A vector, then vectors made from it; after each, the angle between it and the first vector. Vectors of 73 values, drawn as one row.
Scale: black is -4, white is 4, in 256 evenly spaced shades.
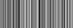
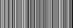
orthogonal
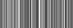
nearly opposite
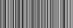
partly aligned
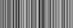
nearly parallel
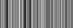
partly opposed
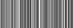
nearly opposite
